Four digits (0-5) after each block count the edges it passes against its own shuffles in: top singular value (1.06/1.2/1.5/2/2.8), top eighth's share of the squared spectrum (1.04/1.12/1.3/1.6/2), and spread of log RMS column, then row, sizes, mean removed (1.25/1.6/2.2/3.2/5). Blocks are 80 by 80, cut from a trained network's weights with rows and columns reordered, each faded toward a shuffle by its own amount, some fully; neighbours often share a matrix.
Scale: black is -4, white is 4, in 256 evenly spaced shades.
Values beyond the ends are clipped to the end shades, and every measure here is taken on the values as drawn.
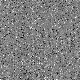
1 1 0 0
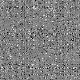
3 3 0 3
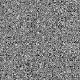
3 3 2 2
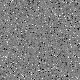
0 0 0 0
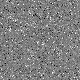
0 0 0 0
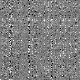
3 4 3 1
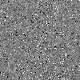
0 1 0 0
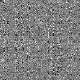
3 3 3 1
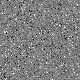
0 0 0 0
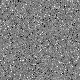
0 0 0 0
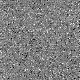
1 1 1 0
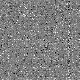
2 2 2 0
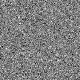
2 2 0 0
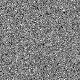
2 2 1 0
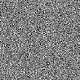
2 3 1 1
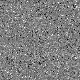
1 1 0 0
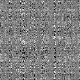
3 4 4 1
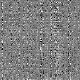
3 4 4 1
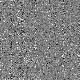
2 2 2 0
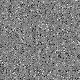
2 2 0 0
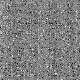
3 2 0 2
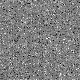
1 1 0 0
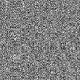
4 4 2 1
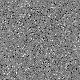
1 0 0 0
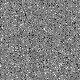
1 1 0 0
